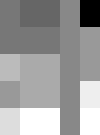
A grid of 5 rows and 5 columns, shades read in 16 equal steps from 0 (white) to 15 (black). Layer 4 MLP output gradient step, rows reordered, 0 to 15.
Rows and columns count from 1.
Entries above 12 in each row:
1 0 0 0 0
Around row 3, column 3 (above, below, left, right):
8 5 5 7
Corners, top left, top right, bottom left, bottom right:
8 15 2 0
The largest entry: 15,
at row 1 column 5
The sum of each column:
28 27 27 35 28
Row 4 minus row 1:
-2 -4 -4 0 -14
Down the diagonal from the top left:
8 8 5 7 0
